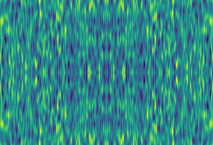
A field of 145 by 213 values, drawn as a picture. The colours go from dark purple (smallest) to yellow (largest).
The ninth with the lowest average is the centre. The grain runs up and down. There is no overall slope. The values follow a bell shape. Its left and right halves mirror each other, and so do its top and bottom.
